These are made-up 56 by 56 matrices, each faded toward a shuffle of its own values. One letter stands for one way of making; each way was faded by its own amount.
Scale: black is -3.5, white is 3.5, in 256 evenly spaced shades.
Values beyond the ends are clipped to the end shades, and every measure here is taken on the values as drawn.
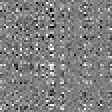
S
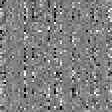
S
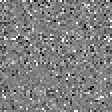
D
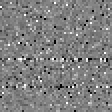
D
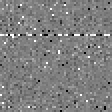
D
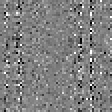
S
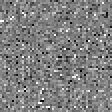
D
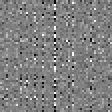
S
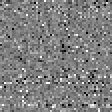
D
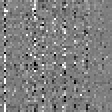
S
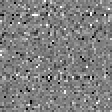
D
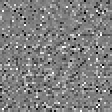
D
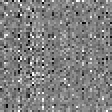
S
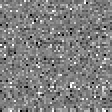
D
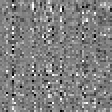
S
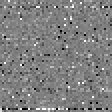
D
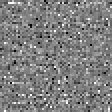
D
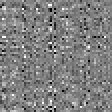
S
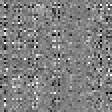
S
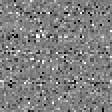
D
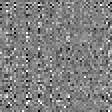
S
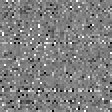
D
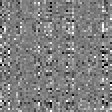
S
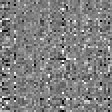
S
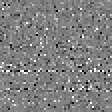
D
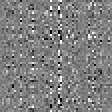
S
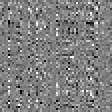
S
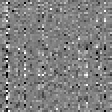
S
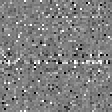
D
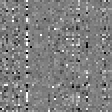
S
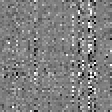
S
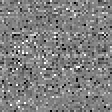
D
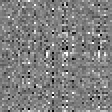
S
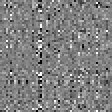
S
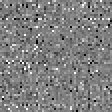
D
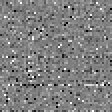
D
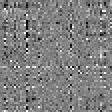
S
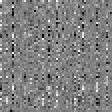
S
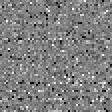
D
